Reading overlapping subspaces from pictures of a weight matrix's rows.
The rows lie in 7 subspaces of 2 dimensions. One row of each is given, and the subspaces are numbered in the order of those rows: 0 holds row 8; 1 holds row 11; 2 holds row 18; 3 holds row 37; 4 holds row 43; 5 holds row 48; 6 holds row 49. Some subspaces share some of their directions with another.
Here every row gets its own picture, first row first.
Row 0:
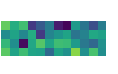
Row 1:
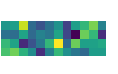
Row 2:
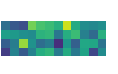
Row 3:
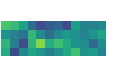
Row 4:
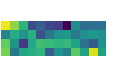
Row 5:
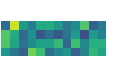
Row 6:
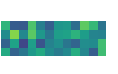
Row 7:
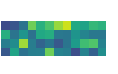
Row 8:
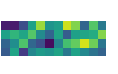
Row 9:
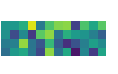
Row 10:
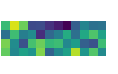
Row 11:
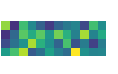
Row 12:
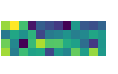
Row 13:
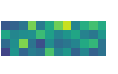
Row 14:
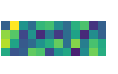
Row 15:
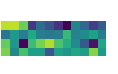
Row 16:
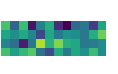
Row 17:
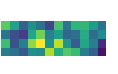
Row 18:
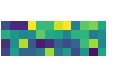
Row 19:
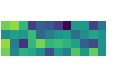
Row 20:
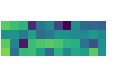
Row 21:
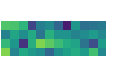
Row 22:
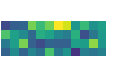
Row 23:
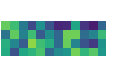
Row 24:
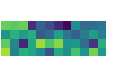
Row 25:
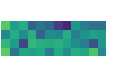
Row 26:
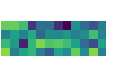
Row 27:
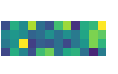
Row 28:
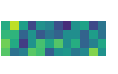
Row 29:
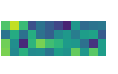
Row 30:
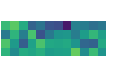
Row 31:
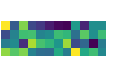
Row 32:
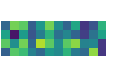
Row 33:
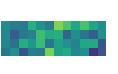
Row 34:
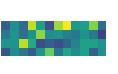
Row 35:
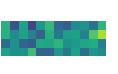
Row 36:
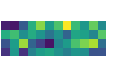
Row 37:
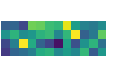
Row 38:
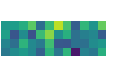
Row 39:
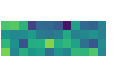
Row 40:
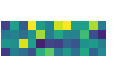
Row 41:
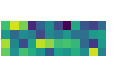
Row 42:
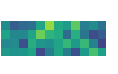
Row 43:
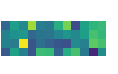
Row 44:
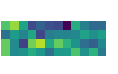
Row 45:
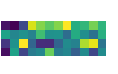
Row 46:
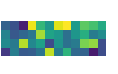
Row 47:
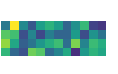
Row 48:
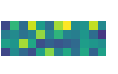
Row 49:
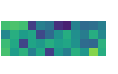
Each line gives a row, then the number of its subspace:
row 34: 5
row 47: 1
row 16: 5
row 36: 0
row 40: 5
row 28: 1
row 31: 1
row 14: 1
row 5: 1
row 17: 6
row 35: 5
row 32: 2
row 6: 2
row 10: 4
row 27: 4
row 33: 6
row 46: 6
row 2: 3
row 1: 3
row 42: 4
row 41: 2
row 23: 3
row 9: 0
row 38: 0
